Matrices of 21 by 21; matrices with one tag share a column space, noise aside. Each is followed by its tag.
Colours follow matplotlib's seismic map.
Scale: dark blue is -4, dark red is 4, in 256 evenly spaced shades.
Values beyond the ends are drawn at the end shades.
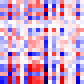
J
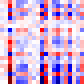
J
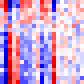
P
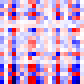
J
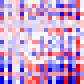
J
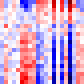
P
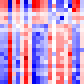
P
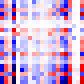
J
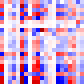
J
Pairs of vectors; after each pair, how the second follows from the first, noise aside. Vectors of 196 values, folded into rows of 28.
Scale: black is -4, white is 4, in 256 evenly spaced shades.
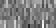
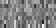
sign-scrambled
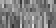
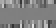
partly zeroed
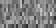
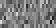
shuffled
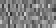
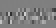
partly zeroed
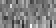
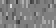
partly zeroed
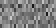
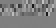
partly zeroed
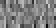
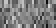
sign-scrambled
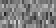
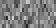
shuffled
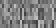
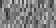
shuffled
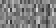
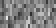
shuffled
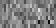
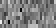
shuffled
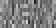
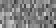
shuffled
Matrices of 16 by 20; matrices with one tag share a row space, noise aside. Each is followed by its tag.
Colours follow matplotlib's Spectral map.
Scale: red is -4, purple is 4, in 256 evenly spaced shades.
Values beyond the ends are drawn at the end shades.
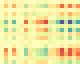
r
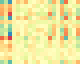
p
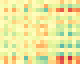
r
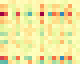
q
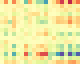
r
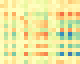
r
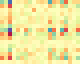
p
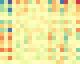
p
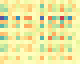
q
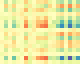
r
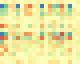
q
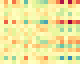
r
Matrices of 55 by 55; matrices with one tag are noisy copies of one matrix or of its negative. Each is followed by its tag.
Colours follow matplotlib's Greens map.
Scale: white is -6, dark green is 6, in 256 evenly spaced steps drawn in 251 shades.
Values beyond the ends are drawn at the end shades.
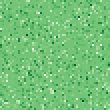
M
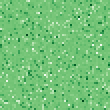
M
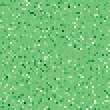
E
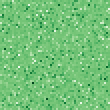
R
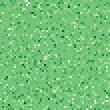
E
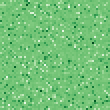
E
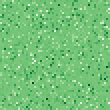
R
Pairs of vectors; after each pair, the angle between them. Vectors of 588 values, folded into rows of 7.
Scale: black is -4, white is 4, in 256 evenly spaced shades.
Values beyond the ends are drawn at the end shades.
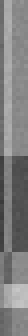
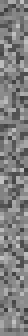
orthogonal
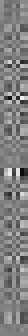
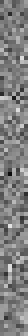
partly opposed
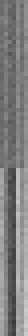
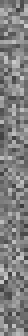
orthogonal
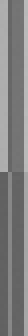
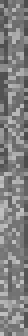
partly opposed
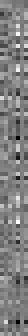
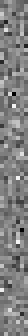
partly opposed
